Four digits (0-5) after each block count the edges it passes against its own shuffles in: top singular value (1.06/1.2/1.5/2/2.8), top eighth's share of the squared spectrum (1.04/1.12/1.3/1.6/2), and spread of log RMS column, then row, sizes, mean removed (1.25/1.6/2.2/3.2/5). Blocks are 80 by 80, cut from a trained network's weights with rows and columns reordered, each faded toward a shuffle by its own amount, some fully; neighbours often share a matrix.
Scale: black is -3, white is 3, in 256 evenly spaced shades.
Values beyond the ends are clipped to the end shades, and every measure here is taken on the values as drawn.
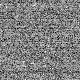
2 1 0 0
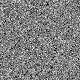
0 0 0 0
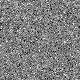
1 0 0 0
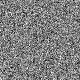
1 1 0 0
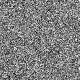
1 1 0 0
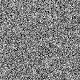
2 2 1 0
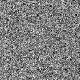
2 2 0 1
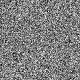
2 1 0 0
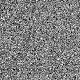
2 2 0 1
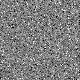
2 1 0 0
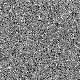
0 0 0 0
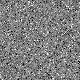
1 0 0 0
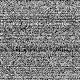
4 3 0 1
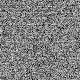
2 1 0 0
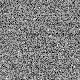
1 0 0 0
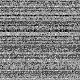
5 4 1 3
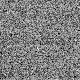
1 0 0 0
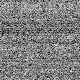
3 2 0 1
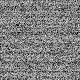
2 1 0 0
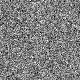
0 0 0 0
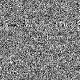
2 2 0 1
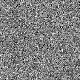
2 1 0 1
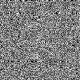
3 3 0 2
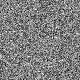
0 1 0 0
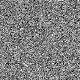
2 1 0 1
